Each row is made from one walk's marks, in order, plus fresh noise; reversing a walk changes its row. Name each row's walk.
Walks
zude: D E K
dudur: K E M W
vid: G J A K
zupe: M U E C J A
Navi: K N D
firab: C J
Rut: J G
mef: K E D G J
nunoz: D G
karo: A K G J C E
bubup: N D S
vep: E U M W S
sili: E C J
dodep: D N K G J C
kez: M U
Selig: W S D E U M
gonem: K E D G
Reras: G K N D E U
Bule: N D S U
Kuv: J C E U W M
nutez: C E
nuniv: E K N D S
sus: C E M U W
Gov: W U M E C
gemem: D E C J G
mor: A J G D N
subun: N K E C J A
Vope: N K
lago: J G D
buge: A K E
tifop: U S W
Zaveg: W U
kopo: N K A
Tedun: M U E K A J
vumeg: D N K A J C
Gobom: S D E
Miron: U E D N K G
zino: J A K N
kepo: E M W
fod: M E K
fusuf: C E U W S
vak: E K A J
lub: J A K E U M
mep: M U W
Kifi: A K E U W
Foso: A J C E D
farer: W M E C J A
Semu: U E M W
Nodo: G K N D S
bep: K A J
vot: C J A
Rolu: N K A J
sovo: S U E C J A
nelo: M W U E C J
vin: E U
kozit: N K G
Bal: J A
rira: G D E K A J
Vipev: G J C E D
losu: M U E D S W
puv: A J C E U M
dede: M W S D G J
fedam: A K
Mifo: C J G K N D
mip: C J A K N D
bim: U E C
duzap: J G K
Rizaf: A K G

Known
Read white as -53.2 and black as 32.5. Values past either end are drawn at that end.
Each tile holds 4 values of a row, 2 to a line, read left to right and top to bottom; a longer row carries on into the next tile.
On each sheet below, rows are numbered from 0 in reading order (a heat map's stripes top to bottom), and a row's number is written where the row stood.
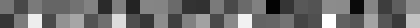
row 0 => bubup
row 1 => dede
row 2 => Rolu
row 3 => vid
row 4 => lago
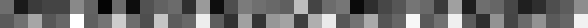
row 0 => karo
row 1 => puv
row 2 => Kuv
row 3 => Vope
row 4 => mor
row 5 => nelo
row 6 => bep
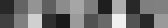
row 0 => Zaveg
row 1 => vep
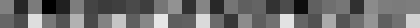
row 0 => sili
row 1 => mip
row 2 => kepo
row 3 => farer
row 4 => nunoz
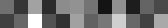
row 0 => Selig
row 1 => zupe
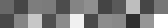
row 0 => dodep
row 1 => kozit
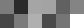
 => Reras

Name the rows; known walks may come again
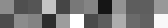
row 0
kozit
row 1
mef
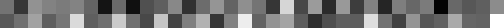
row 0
nunoz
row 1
puv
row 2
Nodo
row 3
kez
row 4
kepo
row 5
rira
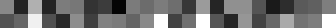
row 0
vep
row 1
fedam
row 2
Selig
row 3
buge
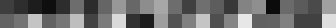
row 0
vot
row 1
Zaveg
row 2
Mifo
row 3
duzap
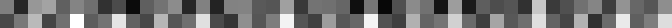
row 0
Reras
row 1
farer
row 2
dede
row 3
Gov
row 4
sovo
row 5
zupe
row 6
bim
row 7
nuniv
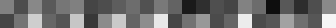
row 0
dudur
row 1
vumeg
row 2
zino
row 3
vak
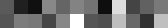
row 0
Rizaf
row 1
vin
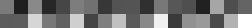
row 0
gemem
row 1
subun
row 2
kopo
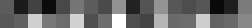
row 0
Foso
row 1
fusuf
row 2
firab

